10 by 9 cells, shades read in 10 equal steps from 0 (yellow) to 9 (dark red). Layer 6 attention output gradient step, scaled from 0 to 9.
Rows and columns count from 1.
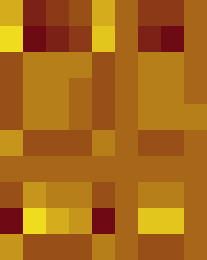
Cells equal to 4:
20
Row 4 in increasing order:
4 4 4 4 5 5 5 6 6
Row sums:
49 52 42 43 42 47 45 41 35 47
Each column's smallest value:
0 0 2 3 1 5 1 1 4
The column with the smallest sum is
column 1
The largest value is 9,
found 4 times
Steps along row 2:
up down down down up up up down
